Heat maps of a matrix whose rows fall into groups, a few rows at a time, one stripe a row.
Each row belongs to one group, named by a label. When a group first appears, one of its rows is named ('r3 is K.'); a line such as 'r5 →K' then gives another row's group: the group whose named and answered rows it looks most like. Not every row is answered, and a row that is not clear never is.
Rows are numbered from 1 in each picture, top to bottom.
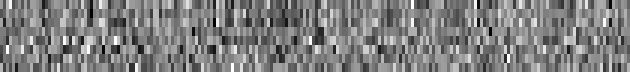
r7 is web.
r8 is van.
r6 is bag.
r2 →web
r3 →web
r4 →van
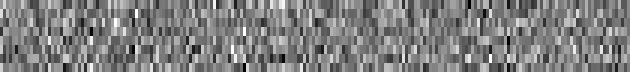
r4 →web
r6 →van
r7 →web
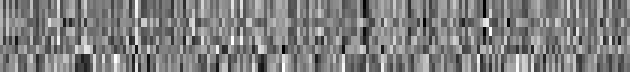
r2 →van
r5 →van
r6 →bag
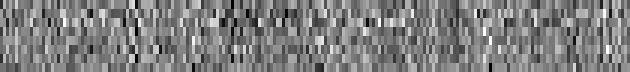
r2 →web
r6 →web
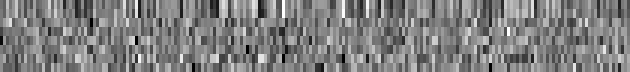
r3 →web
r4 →web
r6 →web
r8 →van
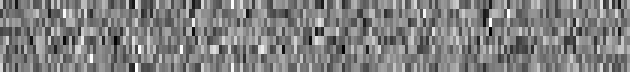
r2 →web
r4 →van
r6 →bag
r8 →van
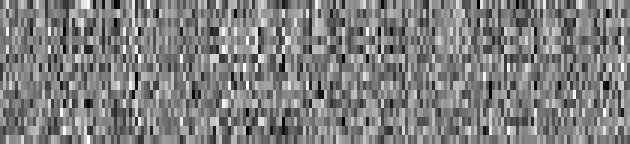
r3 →bag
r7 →bag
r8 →web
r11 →van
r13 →web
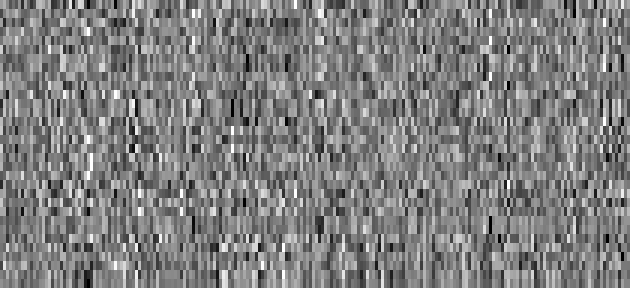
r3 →web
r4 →bag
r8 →web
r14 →web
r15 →van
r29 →web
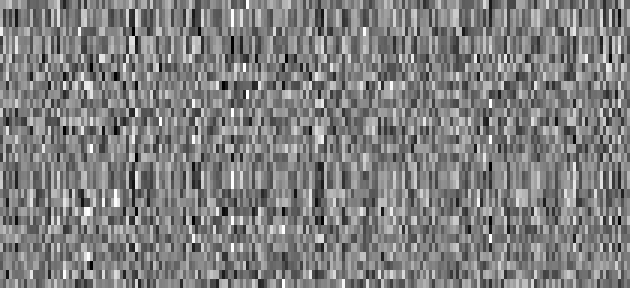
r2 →van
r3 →van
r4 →van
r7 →web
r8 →web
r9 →bag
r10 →bag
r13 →van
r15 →bag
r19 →van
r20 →van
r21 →van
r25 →van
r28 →van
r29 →bag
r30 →web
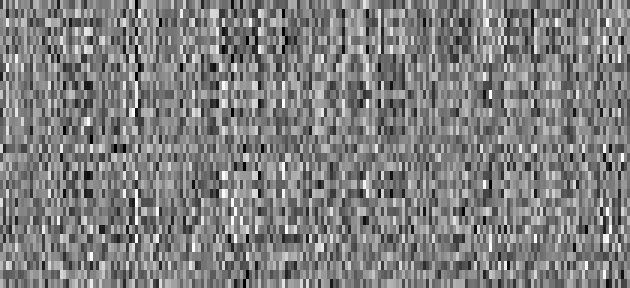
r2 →bag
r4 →bag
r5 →web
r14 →bag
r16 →web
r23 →van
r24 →web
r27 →web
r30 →web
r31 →web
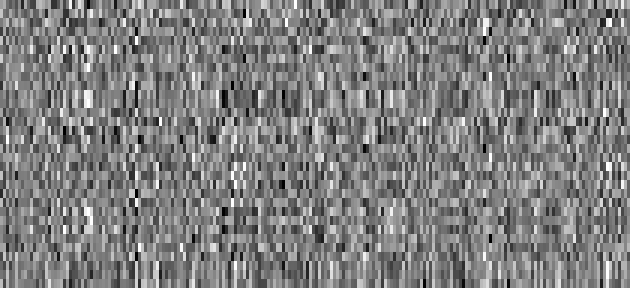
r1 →bag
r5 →van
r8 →bag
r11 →bag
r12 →bag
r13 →web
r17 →van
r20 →van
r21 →web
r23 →van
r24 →bag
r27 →van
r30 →web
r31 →web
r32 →web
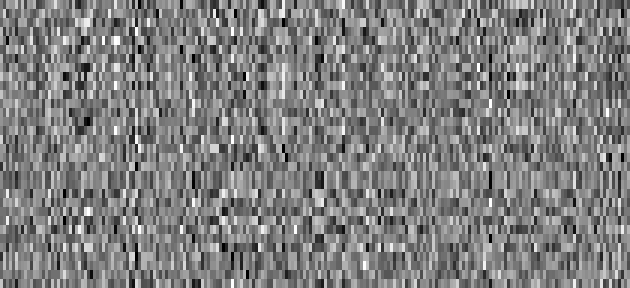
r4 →van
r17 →bag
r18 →web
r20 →van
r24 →bag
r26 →bag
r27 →van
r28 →bag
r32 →van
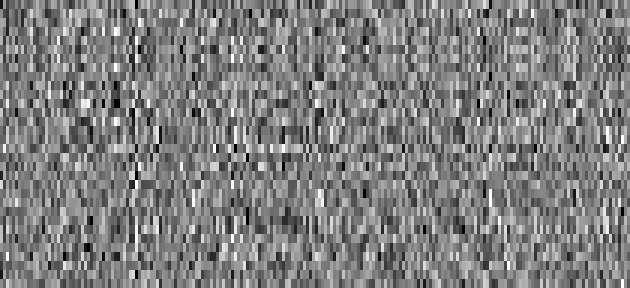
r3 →bag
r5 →van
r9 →van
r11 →web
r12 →bag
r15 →web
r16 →web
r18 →web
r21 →van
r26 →web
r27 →van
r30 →web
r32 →web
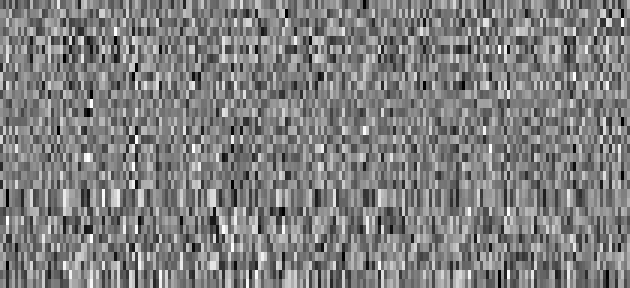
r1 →van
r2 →web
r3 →web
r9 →van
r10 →web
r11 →web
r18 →bag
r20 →web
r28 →van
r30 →bag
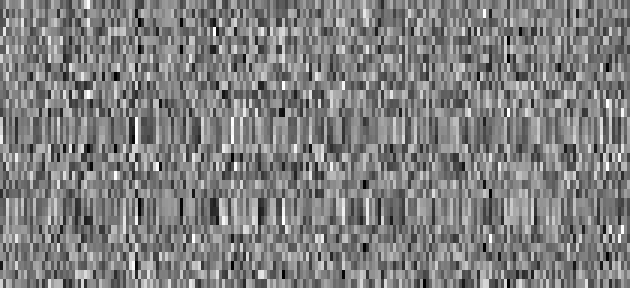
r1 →bag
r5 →web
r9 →bag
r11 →bag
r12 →web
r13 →web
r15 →van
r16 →van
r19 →web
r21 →van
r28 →van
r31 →bag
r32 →web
